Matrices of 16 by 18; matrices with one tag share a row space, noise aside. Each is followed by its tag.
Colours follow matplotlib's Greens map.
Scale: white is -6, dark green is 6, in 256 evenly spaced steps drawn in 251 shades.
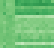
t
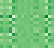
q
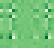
q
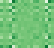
q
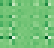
q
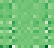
q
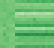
t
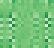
q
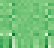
q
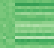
t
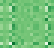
q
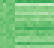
t
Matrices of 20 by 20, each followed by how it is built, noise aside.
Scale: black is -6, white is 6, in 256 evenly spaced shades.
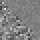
lower triangular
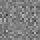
low rank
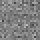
low rank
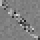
banded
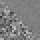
lower triangular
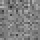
low rank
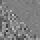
lower triangular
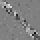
banded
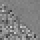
lower triangular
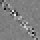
banded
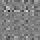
low rank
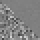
lower triangular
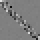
banded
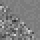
lower triangular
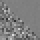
lower triangular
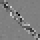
banded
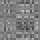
low rank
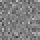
low rank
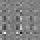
low rank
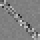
banded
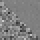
lower triangular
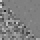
lower triangular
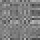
low rank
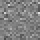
low rank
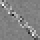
banded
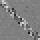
banded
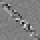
banded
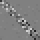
banded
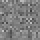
low rank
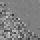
lower triangular
